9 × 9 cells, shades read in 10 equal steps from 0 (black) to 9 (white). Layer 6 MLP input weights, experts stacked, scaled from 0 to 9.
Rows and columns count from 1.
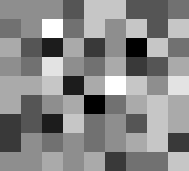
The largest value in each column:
6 6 9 7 7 9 7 7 8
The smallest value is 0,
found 2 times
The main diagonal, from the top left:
5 5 1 5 6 4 3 7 7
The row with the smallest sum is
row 3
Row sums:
42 51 34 43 55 43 38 40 44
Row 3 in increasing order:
0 1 2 3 4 5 6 6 7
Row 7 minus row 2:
-2 -2 -8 3 -3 0 -4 4 -1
